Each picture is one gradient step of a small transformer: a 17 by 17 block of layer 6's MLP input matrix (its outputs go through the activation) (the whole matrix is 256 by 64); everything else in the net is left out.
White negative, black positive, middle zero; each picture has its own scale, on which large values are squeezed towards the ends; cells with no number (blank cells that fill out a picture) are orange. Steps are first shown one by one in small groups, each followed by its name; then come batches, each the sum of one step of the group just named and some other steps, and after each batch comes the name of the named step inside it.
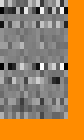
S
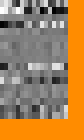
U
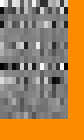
S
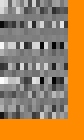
U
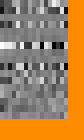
S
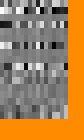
U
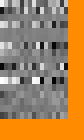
S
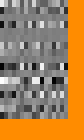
S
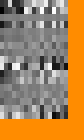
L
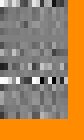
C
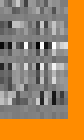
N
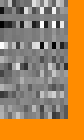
L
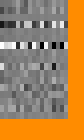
N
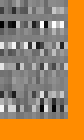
N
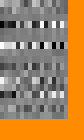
C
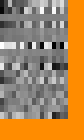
L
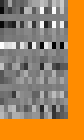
L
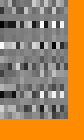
L
